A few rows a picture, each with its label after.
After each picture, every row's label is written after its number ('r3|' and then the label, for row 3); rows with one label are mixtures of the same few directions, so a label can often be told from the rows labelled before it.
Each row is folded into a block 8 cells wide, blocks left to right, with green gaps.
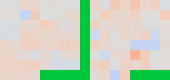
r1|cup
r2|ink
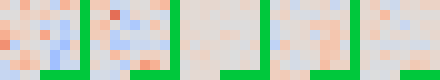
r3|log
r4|cup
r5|log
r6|log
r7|cup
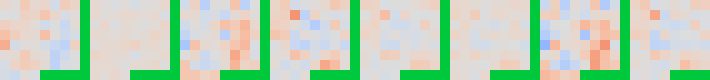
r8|log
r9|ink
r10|log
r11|cup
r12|cup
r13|cup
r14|log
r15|cup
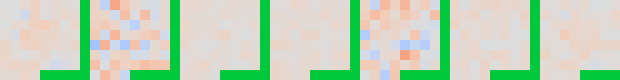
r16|cup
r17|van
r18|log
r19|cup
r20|ink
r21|ink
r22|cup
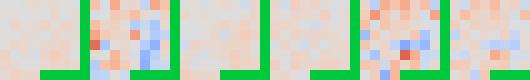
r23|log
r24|log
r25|log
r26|van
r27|ink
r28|ink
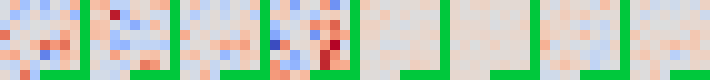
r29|ink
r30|cup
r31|ink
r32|log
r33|cup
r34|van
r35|log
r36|ink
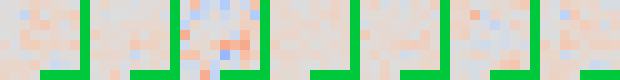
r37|cup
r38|ink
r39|ink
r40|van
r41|ink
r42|cup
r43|cup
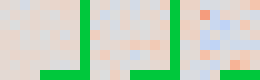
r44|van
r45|ink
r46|cup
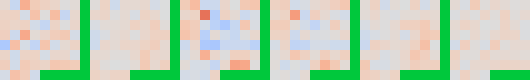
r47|van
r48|log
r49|cup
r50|cup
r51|log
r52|van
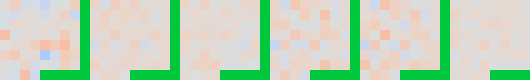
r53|ink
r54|van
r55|log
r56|van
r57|van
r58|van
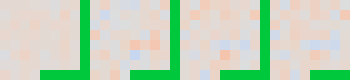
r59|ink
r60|ink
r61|ink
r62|ink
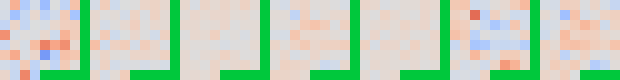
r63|ink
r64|van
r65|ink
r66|cup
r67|van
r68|cup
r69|cup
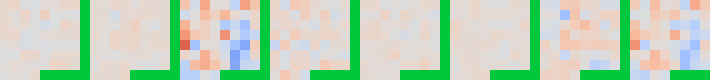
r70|cup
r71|cup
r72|log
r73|van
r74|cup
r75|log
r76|cup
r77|log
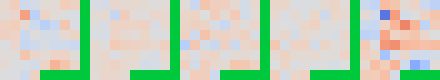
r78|cup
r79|cup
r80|van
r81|van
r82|cup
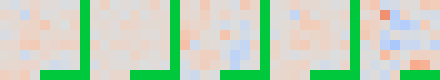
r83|cup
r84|van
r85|log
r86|cup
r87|cup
